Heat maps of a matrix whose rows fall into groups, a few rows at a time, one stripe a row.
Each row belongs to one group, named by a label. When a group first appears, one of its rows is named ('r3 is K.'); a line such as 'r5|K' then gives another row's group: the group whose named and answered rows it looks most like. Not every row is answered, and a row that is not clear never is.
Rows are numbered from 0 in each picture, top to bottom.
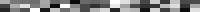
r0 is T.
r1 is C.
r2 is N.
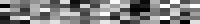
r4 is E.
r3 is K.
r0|T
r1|E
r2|T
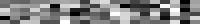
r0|K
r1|C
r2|T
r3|T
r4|N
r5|K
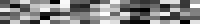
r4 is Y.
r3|E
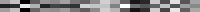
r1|E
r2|T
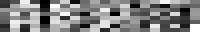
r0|E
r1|Y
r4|Y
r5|Y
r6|N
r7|N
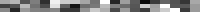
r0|Y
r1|E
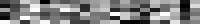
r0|E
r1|N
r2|K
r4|E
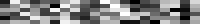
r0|C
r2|Y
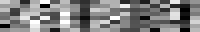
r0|T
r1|Y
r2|K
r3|K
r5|K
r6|N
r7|C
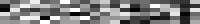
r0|K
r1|E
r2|C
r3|T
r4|Y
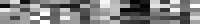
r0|T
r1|E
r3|C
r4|K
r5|C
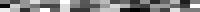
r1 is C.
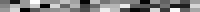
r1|Y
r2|T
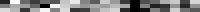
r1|Y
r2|T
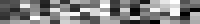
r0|E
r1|E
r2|E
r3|K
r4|N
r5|C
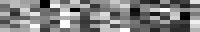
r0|Y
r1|Y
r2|E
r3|K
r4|K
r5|C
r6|K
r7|Y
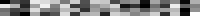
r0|N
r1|T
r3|N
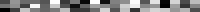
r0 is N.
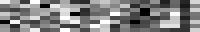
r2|N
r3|T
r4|K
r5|C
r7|K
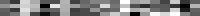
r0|K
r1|Y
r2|K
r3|E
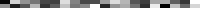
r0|C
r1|N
